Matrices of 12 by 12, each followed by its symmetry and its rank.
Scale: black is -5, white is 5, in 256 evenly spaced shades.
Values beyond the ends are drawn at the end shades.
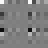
neither, rank one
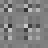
symmetric, rank one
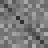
symmetric, full rank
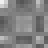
symmetric, rank two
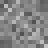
symmetric, full rank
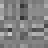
neither, rank two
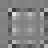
symmetric, rank one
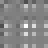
symmetric, rank one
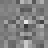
neither, rank two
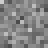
symmetric, full rank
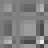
symmetric, rank one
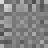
symmetric, rank two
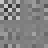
symmetric, rank two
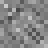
symmetric, full rank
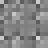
symmetric, rank two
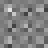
symmetric, rank two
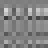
neither, rank one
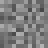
neither, rank two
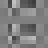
neither, rank one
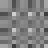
symmetric, rank one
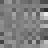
neither, rank two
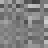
neither, rank two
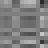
neither, rank one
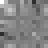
symmetric, rank two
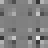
symmetric, rank one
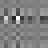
neither, rank one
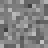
symmetric, full rank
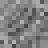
symmetric, full rank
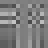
neither, rank one
